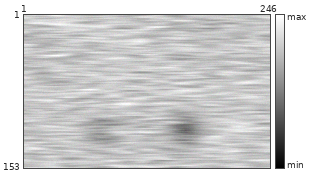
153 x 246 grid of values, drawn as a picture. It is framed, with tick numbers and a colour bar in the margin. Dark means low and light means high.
The halves do not mirror each other. Streaks run across, left to right. On average the colour sits 80% of the way up the scale. There are two dips.
